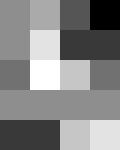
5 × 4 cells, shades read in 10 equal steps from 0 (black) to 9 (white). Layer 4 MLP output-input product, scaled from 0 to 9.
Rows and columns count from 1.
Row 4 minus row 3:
1 -4 -2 1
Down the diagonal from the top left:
5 8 7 5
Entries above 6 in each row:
0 1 2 0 2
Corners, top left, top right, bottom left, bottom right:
5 0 2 8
